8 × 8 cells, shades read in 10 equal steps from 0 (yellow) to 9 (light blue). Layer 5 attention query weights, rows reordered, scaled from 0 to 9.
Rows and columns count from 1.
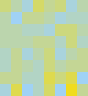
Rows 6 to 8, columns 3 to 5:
6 7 4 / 7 7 2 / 9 7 3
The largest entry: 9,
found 4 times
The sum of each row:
44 53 48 46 49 45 41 43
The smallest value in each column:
4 2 5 3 2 4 0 5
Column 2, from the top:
6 9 6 6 5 5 5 2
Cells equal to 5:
13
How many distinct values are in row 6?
4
